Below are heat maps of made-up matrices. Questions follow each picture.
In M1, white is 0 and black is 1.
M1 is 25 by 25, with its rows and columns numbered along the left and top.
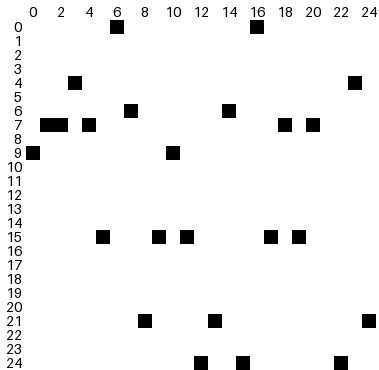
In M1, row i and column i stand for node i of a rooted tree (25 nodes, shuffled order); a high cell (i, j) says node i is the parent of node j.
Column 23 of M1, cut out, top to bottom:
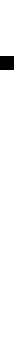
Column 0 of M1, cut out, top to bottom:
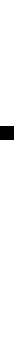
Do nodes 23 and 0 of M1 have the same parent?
no
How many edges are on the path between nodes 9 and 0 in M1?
1
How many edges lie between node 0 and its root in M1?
4
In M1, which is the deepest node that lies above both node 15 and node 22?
24
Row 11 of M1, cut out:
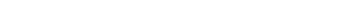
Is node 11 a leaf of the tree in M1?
yes
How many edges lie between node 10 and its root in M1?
4
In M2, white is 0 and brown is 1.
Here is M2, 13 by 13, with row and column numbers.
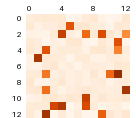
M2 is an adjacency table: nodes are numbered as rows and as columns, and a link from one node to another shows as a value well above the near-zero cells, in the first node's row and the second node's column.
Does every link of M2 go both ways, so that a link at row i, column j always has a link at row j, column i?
yes
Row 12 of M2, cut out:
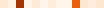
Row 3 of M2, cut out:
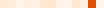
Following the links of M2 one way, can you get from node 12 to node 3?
yes
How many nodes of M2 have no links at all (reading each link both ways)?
3
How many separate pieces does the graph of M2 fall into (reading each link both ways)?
5
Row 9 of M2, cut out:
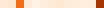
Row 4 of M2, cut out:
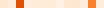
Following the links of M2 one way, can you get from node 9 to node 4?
yes
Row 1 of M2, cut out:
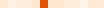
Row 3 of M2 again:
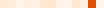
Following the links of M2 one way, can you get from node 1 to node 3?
no
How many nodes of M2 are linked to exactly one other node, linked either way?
4
